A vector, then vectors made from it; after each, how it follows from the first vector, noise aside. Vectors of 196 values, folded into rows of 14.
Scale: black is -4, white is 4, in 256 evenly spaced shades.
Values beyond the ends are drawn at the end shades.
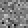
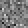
sign-scrambled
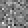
sign-scrambled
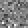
negated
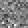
negated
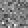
negated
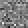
sign-scrambled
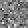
negated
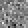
sign-scrambled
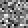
scaled up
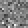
negated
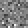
negated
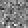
sign-scrambled
